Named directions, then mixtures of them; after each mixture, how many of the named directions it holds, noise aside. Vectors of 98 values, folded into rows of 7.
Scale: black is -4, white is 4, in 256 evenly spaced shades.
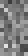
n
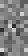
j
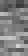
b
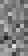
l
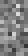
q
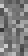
two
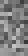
two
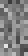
one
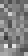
two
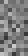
two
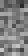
three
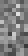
one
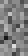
one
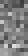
three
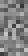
three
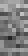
two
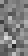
one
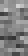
one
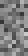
three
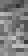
two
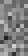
one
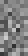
two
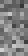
three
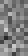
one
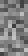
three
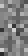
one
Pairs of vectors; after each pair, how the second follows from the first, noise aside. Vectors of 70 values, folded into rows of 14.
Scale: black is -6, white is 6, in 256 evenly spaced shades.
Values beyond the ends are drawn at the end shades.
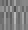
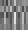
scaled up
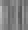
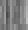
reversed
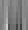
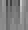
reversed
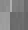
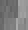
reversed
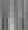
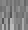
sign-scrambled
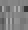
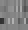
reversed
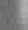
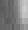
scaled up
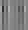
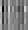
scaled up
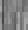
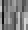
scaled up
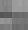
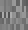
sign-scrambled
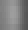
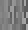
sign-scrambled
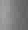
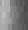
scaled up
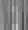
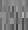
sign-scrambled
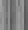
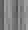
reversed
